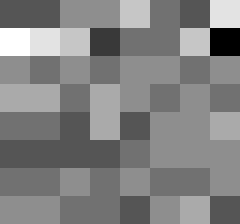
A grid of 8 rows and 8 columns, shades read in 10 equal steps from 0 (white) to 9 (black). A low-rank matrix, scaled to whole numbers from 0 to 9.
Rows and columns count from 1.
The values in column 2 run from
1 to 6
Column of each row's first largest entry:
1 8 2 3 3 1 1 5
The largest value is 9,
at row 2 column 8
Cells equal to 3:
6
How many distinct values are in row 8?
4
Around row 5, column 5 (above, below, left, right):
4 5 3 4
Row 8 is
4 4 5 5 6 4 3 6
